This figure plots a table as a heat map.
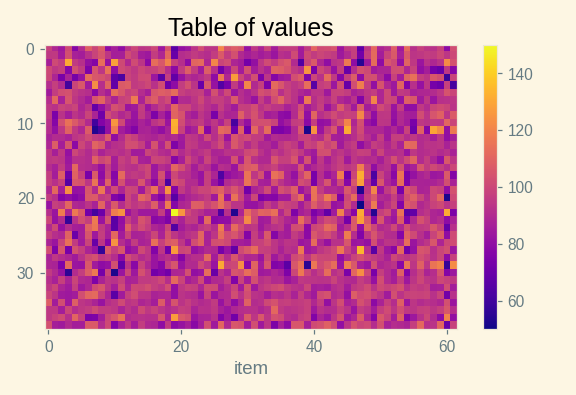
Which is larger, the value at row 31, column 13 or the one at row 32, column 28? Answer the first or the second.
the second
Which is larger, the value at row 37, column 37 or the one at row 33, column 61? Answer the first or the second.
the first
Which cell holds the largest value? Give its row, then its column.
22, 19
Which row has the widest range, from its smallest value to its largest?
22
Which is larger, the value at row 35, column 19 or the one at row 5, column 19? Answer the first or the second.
the first
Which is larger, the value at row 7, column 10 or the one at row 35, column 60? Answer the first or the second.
the second
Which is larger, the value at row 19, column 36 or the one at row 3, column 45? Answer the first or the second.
the first
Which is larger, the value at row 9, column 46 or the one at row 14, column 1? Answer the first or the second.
the first
